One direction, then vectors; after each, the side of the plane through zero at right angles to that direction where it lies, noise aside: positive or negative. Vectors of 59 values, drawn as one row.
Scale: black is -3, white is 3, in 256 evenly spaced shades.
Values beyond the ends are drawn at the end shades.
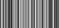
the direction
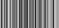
negative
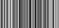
negative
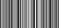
positive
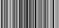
negative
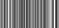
negative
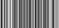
negative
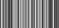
positive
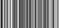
negative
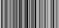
negative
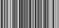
negative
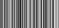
negative
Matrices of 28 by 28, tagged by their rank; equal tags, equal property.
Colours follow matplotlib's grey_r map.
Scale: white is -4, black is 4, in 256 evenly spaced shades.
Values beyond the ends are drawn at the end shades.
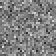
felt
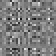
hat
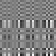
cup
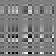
cup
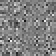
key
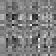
hat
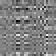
hat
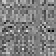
key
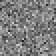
felt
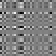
cup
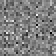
key
